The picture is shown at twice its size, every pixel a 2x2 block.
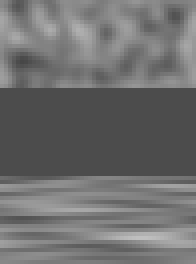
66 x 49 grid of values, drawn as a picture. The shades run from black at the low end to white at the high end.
The table splits into 3 rows of 1 panel. Panel 1,1: middling, blotchy. Panel 2,1: low, flat. Panel 3,1: middling, streaked across.
